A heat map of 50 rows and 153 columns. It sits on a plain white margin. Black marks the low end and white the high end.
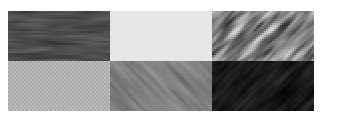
The table splits into 2 rows of 3 panels. Panel 1,1: low, streaked across, faint in contrast. Panel 1,2: very high, flat. Panel 1,3: middling, slanting up to the right, strong in contrast. Panel 2,1: high, checkered, faint in contrast. Panel 2,2: middling, slanting down to the right, faint in contrast. Panel 2,3: very low, slanting up to the right, faint in contrast.
